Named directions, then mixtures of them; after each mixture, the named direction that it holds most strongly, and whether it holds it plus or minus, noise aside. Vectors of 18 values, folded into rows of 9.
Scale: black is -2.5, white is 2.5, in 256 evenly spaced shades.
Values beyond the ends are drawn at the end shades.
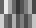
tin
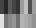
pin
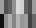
tin, minus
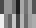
tin, plus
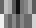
tin, plus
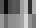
pin, plus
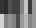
pin, plus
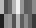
tin, minus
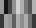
tin, minus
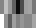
tin, plus
